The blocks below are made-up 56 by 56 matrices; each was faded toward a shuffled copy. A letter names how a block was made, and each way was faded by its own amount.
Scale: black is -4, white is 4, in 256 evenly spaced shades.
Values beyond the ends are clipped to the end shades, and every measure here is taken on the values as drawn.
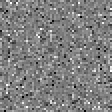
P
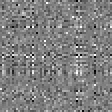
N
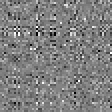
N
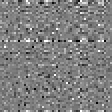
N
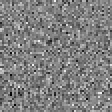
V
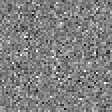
V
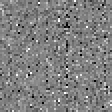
P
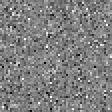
P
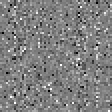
P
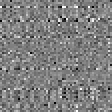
N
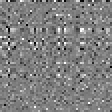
N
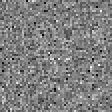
V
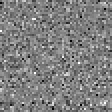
V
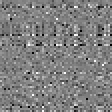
N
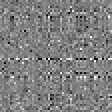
N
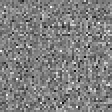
V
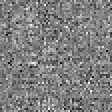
V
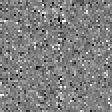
P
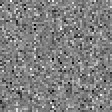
P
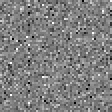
P
